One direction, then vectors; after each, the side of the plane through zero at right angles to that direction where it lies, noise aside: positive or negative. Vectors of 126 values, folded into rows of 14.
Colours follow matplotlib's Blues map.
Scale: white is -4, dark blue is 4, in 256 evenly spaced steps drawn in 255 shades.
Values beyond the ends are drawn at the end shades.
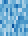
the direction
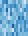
positive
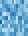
positive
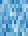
negative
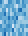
negative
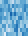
positive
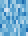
negative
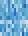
negative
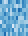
negative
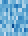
positive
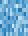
negative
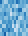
negative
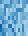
negative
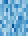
positive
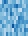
positive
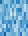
negative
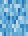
negative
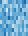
negative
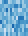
positive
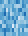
negative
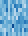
positive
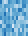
negative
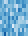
negative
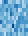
positive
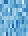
positive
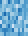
negative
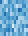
negative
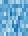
positive
